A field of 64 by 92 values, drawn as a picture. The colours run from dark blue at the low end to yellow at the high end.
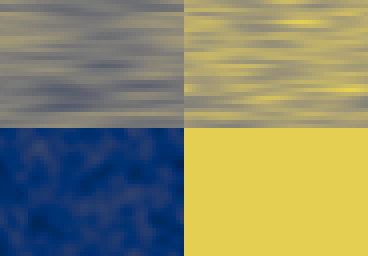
The table splits into 2 rows of 2 panels. Panel 1,1: middling, streaked across. Panel 1,2: high, streaked across. Panel 2,1: very low, blotchy, faint in contrast. Panel 2,2: very high, flat.
